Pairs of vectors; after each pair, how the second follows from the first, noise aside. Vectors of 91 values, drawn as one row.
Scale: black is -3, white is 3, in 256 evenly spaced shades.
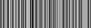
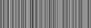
shrunk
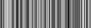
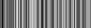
wrapped around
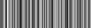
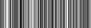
sign-scrambled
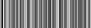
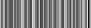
reversed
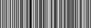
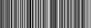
sign-scrambled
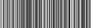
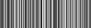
wrapped around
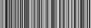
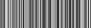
negated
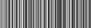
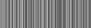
shrunk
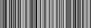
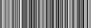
wrapped around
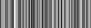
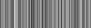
shrunk
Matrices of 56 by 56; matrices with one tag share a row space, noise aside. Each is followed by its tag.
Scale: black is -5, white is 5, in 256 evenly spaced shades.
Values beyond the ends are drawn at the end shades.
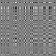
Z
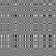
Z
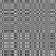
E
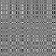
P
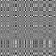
Z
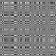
E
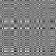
E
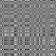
E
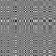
Z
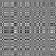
E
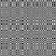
P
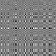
Z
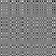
P
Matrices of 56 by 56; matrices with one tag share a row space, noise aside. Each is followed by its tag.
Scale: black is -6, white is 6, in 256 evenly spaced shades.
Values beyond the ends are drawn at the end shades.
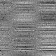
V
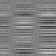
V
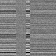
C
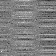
V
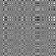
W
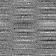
V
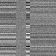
C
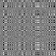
W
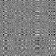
W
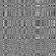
W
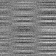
V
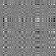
W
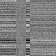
C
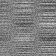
V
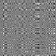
W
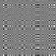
W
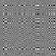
W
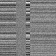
C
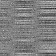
V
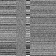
C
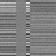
C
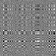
W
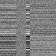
C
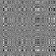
W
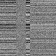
C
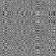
W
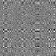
W
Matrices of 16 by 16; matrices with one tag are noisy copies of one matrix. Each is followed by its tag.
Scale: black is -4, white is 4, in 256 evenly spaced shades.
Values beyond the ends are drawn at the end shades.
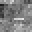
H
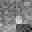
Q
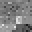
Q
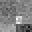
Q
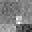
Q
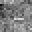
H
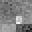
Q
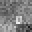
Q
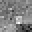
Q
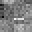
H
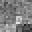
Q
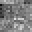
H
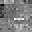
H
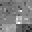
Q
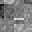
H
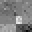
Q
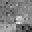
Q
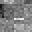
H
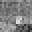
Q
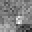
Q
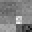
Q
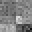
Q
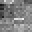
H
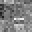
H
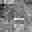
H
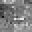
H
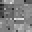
H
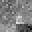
Q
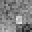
Q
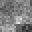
Q
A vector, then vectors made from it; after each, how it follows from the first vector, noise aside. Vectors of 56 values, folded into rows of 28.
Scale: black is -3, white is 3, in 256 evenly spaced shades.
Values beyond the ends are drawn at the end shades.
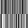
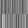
shrunk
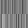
shrunk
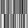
sign-scrambled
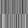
shrunk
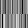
sign-scrambled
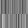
shrunk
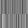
shrunk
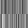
shrunk
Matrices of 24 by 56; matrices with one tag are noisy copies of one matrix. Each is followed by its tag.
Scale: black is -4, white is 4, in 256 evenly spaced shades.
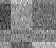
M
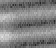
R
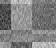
M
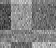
M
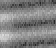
R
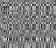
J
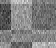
M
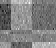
M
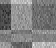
M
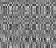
J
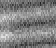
R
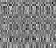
J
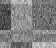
M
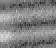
R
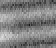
R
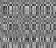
J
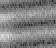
R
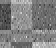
M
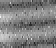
R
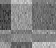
M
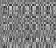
J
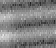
R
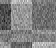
M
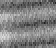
R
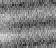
R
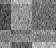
M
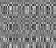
J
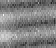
R
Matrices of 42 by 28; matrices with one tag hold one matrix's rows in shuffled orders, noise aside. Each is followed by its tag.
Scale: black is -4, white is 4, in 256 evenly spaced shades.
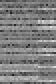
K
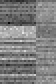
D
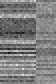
D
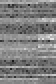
K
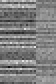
D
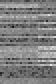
K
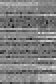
K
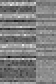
D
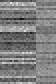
D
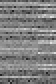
K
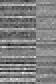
D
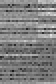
K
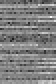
K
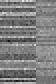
D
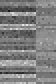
D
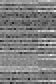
K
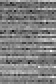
K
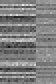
D
